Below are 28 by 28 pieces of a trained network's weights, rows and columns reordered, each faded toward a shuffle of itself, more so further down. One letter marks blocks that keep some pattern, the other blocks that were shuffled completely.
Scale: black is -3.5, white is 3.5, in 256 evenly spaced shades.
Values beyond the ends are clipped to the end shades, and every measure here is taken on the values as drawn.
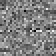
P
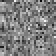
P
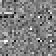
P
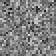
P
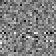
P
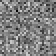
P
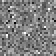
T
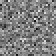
T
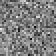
T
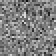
T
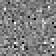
P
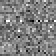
P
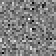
T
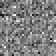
P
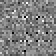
P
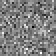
P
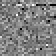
P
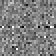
P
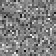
T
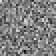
P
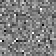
P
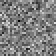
T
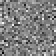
P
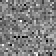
P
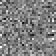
P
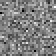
T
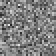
T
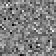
T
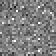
T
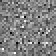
P
